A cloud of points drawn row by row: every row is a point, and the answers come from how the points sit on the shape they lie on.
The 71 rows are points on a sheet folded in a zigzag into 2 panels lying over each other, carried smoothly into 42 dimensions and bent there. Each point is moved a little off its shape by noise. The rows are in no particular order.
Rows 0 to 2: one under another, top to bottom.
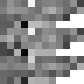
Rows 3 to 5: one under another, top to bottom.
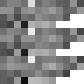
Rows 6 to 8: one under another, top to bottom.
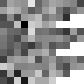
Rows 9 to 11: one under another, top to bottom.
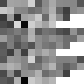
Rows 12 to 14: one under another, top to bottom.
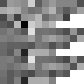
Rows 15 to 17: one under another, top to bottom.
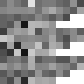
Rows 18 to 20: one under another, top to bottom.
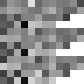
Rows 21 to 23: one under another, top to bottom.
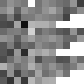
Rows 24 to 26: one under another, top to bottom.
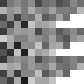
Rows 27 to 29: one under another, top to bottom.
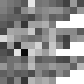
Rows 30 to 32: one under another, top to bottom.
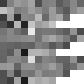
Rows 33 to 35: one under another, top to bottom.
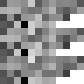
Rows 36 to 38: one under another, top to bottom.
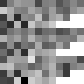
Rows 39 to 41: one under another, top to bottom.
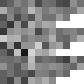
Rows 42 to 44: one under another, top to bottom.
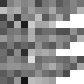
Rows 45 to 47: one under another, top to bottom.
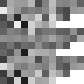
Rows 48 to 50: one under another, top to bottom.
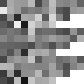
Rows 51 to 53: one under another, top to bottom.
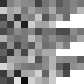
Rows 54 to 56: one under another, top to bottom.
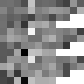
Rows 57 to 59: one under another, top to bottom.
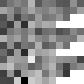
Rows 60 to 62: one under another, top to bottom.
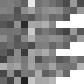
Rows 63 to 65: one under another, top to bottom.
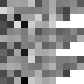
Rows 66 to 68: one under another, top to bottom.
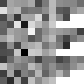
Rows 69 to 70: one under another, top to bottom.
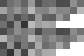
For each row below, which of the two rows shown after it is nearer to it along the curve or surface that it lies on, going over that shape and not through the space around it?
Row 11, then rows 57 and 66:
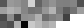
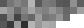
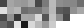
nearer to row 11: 66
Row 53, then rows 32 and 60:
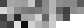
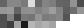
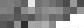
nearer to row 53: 32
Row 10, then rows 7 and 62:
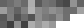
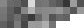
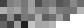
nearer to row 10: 7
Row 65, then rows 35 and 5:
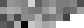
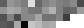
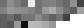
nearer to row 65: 35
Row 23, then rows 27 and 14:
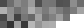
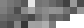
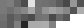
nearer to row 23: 27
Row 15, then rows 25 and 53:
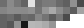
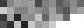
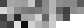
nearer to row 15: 53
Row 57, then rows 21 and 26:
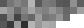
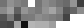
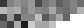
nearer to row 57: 21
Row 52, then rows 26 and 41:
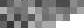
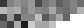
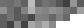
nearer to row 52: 41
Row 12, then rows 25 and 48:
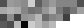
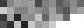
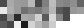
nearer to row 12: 48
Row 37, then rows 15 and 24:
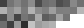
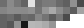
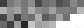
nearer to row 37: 24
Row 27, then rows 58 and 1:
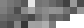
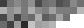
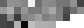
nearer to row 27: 1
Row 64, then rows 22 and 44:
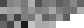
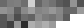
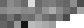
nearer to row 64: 44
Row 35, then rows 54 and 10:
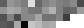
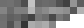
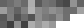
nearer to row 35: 54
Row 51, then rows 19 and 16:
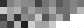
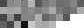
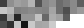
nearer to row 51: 19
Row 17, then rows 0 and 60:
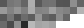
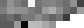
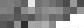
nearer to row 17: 0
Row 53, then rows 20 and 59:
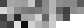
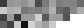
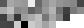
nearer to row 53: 59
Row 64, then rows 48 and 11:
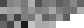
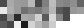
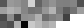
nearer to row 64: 11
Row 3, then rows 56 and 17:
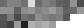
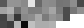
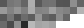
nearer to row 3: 56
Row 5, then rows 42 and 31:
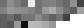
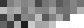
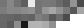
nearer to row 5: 31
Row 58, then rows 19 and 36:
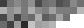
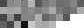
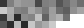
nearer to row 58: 19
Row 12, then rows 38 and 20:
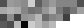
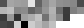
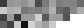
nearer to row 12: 20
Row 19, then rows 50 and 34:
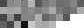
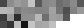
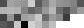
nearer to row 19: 34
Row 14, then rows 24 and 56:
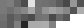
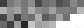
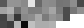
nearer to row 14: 24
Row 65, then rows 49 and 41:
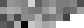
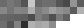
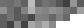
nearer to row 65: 49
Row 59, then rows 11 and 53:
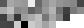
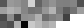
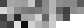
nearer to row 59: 53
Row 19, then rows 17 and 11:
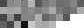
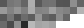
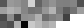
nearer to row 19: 11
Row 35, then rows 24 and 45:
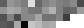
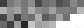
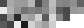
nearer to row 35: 24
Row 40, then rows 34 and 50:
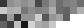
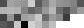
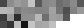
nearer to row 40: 34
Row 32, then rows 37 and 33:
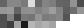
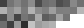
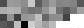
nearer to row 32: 33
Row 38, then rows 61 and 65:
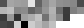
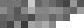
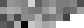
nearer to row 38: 65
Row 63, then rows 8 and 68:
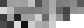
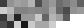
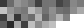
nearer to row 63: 8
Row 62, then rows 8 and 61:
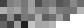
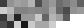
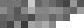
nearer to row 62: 8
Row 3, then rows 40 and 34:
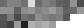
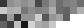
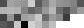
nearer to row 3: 34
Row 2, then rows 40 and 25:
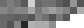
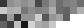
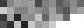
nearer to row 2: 40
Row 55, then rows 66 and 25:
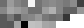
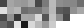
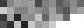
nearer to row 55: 66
